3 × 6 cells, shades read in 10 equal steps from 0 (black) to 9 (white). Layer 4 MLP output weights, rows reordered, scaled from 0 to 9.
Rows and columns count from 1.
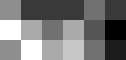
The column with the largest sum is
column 1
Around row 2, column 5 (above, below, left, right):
4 4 6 0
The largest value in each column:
9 9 6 7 4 2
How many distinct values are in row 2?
5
